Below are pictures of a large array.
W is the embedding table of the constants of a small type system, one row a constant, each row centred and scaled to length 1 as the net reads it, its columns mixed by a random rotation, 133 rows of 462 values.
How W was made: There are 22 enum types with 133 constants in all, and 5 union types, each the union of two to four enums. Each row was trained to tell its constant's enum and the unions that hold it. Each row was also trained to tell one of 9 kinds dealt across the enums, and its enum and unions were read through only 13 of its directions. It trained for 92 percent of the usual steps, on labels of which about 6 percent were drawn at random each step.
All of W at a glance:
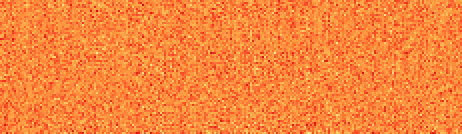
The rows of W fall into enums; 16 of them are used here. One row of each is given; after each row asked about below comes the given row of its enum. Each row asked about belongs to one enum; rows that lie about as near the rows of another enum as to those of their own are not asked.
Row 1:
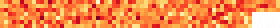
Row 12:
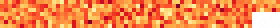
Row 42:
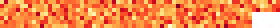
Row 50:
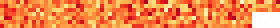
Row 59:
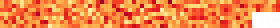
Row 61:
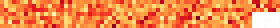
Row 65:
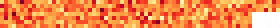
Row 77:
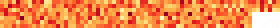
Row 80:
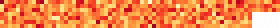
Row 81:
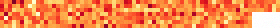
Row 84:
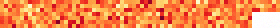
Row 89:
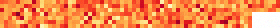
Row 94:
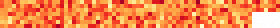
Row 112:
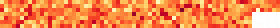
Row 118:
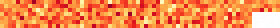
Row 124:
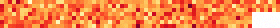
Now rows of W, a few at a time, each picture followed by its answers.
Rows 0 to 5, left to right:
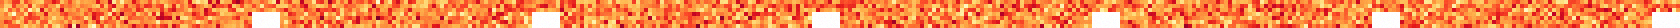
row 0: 84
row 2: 59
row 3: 89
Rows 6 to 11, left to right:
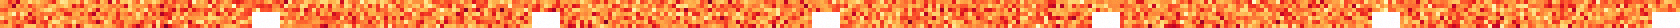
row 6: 80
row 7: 94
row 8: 59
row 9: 42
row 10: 65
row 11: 81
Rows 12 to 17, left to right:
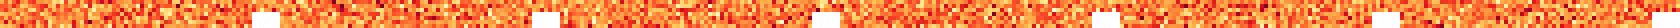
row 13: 84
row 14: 42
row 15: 118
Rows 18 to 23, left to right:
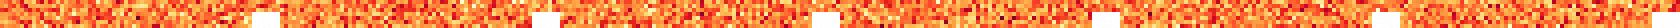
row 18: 1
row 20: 50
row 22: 112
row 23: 94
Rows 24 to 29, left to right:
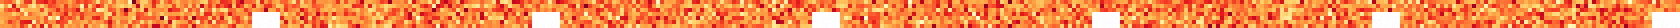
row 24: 84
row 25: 80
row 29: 112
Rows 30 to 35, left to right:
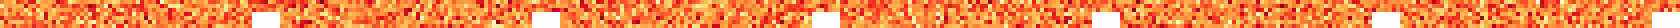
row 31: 12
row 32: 1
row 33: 89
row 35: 118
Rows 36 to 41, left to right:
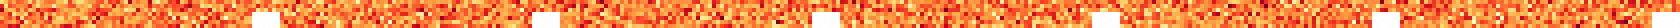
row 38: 12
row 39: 89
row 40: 84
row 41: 89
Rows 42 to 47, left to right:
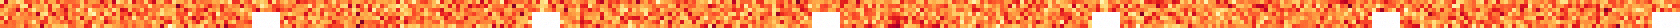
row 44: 77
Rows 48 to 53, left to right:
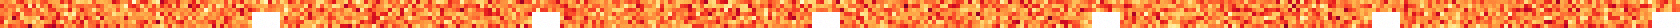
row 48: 65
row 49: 112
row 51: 1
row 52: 59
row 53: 59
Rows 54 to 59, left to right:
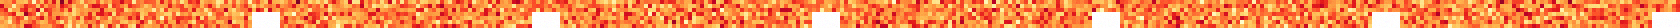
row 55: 80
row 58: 94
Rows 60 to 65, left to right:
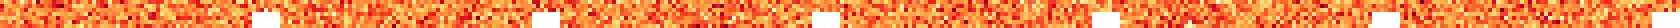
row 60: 118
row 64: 94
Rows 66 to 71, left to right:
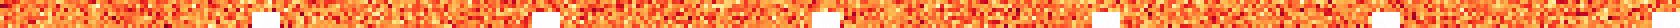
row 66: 12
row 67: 42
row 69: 50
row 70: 112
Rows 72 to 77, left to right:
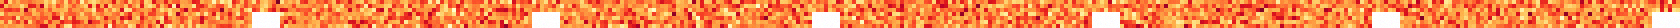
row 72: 94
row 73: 50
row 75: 42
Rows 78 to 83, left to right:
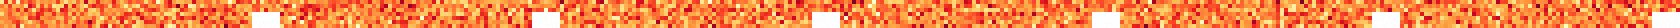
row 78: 112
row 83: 84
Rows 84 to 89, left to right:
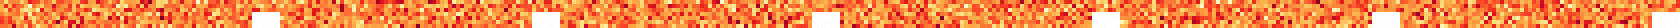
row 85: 59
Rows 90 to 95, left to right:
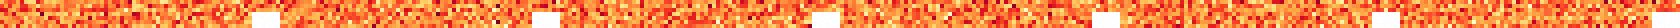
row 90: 1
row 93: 84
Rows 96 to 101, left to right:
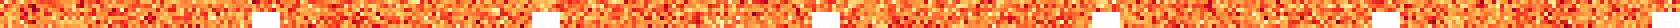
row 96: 80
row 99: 42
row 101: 80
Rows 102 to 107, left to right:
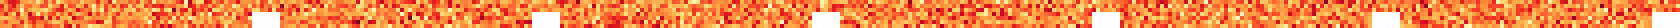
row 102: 81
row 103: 118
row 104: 94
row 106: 124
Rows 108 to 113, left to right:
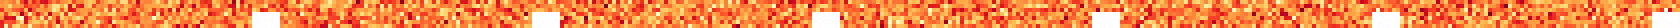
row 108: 50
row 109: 124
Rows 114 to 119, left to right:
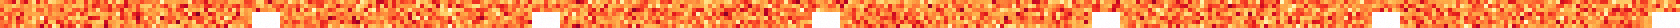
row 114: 42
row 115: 118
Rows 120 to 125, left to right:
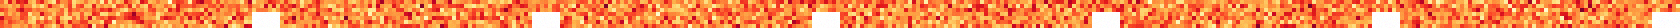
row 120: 50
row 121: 59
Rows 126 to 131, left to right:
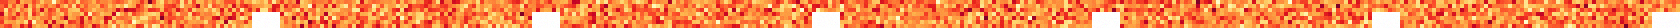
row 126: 89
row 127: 80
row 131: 112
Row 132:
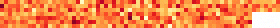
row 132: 118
